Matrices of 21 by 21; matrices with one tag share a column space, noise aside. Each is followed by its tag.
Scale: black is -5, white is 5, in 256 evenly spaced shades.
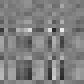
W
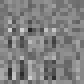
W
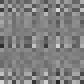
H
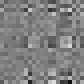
H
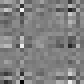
H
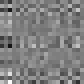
H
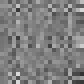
H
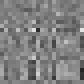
W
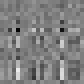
W
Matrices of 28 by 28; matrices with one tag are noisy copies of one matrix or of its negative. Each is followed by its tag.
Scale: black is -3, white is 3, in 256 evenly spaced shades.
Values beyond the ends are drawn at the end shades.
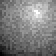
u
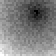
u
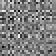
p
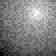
u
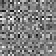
p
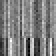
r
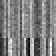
r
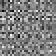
p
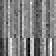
r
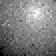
u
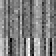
r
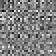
p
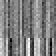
r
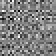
p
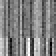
r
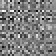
p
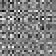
p
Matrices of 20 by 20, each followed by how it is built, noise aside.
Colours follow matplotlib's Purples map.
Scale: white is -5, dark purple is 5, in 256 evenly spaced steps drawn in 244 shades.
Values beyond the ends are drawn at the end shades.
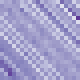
Toeplitz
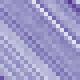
Toeplitz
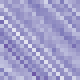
Toeplitz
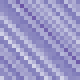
Toeplitz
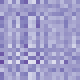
low rank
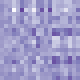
low rank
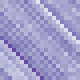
Toeplitz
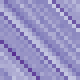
Toeplitz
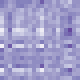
low rank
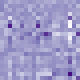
low rank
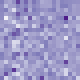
low rank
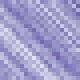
Toeplitz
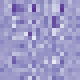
low rank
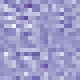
low rank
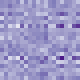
low rank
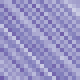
Toeplitz
